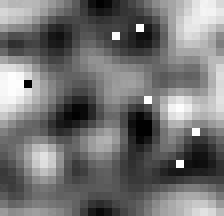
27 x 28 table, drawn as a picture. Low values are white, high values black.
Lone odd cells: 6, 1 higher and 5 lower than their neighbours. Odd rows or columns: none. Calmest part: bottom middle. Grain: blotchy.
